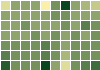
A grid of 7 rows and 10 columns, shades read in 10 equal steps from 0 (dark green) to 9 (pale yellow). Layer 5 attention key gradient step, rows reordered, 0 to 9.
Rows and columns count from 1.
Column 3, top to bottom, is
5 5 4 5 4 4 4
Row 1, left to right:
8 5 5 5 9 4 0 5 6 7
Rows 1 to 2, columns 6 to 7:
4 0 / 4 4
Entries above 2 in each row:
9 10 10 10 10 10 7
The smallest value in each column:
1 4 4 4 0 4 0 4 3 2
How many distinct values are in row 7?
7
